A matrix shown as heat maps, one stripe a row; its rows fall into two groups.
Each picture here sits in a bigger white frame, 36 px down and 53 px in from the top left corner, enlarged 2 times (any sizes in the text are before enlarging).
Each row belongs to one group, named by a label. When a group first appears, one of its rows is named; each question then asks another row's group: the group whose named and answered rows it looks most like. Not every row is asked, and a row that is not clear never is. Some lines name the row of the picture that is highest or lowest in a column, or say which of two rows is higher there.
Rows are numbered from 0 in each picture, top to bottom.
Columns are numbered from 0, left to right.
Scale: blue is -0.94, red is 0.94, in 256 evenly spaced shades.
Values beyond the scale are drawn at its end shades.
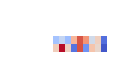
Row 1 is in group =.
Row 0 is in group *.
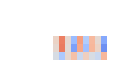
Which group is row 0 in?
=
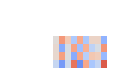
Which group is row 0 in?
=
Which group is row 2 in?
=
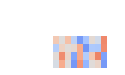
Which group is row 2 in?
=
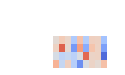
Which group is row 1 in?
=
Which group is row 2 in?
*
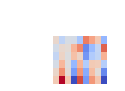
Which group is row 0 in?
*
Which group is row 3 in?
=
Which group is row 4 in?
=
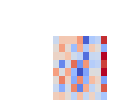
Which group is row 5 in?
=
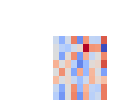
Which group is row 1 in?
*
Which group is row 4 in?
=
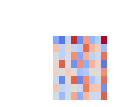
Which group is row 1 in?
*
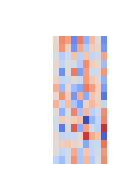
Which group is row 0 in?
=
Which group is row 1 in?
=
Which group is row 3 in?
*
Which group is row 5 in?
*
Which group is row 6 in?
*
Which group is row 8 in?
*
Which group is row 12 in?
*
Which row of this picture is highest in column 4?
0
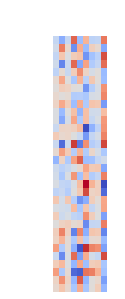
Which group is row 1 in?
=
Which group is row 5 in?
=
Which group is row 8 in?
=
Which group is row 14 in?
=
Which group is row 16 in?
*
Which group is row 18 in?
*
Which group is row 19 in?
*
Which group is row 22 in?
*
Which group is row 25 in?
=
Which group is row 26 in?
*
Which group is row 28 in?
=
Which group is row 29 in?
*
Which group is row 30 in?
=
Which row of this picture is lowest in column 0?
15
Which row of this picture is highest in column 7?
26
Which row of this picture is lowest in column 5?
11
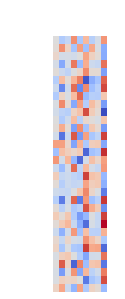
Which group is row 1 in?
=
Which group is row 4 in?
*
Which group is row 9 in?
*
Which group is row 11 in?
=
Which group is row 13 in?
=
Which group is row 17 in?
*
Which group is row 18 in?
*
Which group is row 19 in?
*
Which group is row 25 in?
*
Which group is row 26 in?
*
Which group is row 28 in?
=
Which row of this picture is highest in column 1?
28
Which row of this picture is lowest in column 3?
28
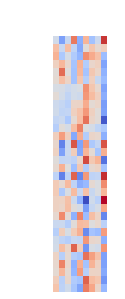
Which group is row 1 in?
*
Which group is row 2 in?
*
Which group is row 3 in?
=
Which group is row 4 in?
=
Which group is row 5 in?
=
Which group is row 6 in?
*
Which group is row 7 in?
*
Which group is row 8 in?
*
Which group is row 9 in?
*
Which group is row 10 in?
*
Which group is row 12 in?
=
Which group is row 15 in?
*
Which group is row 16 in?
=
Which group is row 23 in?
*
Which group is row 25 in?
*
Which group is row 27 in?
*
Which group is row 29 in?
=
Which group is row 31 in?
*
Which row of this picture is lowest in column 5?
20
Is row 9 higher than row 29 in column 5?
Yes
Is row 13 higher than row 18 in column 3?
Yes
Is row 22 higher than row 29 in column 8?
No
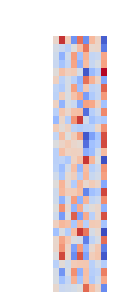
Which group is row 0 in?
=
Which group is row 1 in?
*
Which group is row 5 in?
*
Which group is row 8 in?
*
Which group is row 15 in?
*
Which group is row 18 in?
=
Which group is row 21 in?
=
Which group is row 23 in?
=
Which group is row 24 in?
*
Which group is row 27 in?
=
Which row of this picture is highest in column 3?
22
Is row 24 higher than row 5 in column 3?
Yes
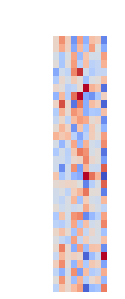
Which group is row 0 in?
=
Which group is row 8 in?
=
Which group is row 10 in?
*
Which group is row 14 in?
*
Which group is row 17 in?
*
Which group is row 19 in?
*
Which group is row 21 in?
*
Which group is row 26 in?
=
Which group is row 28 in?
=
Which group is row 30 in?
=
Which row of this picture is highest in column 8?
27
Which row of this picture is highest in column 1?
8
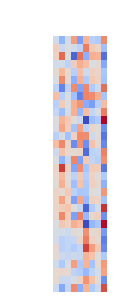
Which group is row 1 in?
*
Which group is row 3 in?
*
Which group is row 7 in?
*
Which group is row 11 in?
=
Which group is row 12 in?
*
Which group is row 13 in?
=
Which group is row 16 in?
=
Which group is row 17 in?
=
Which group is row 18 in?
=
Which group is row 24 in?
*
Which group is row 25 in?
*
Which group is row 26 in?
*
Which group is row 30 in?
*
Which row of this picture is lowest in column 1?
6
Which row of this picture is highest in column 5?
26
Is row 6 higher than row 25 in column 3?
Yes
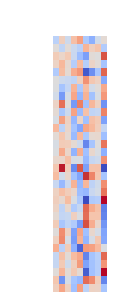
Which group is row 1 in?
*
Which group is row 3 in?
=
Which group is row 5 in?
*
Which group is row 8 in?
=
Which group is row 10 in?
=
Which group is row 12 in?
=
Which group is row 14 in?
=
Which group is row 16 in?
=
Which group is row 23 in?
*
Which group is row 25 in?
=
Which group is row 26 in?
*
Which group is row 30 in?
*
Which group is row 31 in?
=
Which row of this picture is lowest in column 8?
16
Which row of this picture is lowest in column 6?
4
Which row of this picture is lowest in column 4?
26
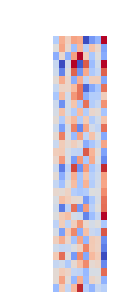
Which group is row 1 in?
=
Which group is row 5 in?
=
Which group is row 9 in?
=
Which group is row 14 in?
*
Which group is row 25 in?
=
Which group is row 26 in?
*
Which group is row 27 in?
=
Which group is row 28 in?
*
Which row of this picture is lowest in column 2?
2
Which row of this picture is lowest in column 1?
3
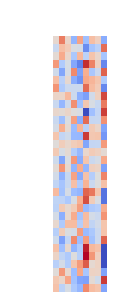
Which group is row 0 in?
=
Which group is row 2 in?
=
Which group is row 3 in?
*
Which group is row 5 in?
*
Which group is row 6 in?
*
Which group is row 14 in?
*
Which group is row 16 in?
=
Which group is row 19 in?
*
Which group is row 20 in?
*
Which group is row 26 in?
*
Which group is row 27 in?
*
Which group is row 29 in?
=
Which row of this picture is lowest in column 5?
9
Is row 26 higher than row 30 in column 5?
Yes
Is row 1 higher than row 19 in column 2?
Yes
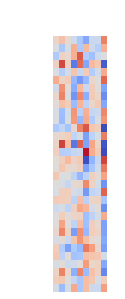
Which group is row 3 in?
=
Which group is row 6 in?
=
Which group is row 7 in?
=
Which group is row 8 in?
=
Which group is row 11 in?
*
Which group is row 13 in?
=
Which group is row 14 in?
*
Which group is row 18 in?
*
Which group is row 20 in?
=
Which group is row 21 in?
*
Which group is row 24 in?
=
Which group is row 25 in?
*
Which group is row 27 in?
*
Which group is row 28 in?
*
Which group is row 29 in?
=
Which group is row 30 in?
*
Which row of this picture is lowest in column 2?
26
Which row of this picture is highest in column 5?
14
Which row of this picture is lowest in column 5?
15
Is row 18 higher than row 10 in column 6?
Yes
